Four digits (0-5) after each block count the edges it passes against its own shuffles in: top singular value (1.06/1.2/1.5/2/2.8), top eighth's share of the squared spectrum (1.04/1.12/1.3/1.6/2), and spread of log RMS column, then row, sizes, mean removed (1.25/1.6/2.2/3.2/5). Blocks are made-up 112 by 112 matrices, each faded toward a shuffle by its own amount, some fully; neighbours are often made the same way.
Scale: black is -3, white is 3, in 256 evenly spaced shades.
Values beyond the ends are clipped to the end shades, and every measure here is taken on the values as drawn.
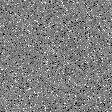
0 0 0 0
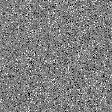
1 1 2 0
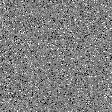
0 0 1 0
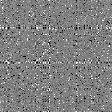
5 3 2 2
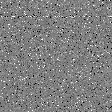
2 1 0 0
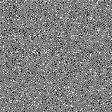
2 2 0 1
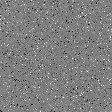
0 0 0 0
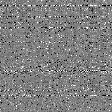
4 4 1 3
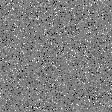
0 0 0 0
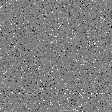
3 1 0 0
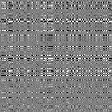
5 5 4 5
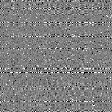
5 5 2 4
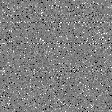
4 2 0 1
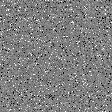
3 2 0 1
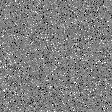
1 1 0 0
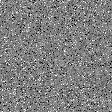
2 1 0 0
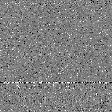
4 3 1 2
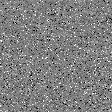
2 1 0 1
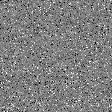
2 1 0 0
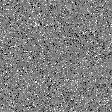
0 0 0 0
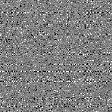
4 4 2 3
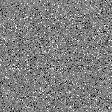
3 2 0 2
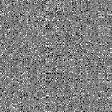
4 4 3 3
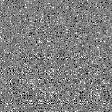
4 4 2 3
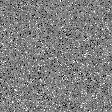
2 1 0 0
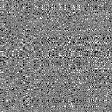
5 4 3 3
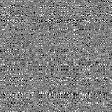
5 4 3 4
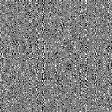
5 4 3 2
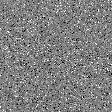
2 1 0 0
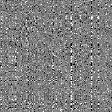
5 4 3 2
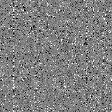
4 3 2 0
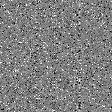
3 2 1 0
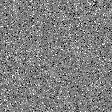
2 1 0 0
